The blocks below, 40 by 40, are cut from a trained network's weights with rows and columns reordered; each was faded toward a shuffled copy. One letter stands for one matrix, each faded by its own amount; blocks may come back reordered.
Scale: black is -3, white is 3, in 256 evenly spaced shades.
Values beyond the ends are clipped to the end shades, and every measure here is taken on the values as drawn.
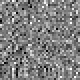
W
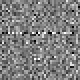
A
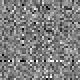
A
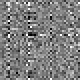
A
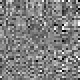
A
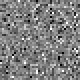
W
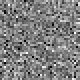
W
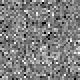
W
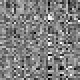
A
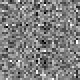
A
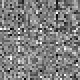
A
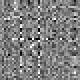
A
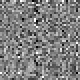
A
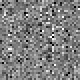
W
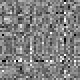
A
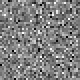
W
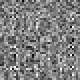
A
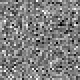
W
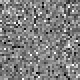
W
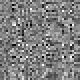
A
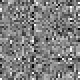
A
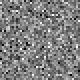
W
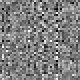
A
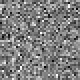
W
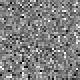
W
